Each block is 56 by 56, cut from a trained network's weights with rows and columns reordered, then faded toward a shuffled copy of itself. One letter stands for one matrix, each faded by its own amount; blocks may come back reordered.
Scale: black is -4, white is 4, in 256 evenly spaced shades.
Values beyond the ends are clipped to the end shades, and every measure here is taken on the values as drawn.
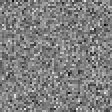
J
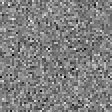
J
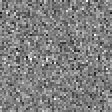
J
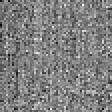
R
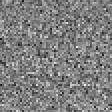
J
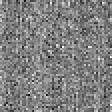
R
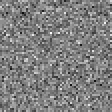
J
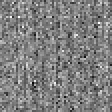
R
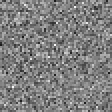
J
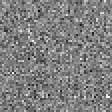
J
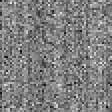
R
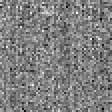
R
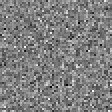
J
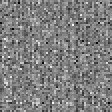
R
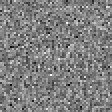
J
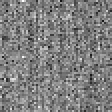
R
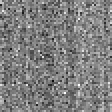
R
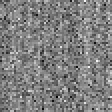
R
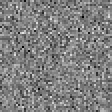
J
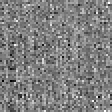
R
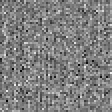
R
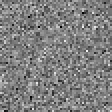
J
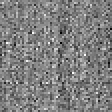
R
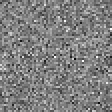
J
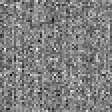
R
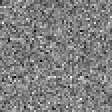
J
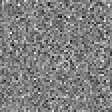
J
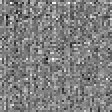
R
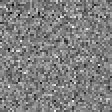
J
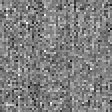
R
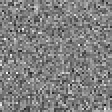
J
